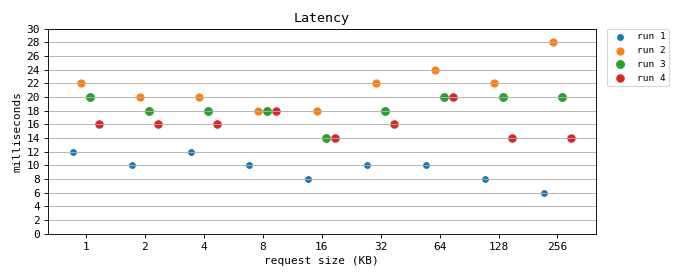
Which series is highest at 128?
run 2
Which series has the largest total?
run 2
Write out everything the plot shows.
Title: Latency
x-axis: request size (KB), ticks 1 2 4 8 16 32 64 128 256
y-axis: milliseconds, ticks 0 2 4 6 8 10 12 14 16 18 20 22 24 26 28 30
Legend: run 1, run 2, run 3, run 4
Values:
run 1: 12 10 12 10 8 10 10 8 6
run 2: 22 20 20 18 18 22 24 22 28
run 3: 20 18 18 18 14 18 20 20 20
run 4: 16 16 16 18 14 16 20 14 14
